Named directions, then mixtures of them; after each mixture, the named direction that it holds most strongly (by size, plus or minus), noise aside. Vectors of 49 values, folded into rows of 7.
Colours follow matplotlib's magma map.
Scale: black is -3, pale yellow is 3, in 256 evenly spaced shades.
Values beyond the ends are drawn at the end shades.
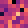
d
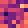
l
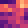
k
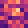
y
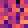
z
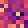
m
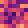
l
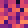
z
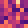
z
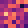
l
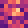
y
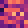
m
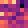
k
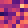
l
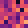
z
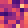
l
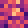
y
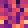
z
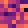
l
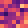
l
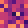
m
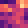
k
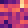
k
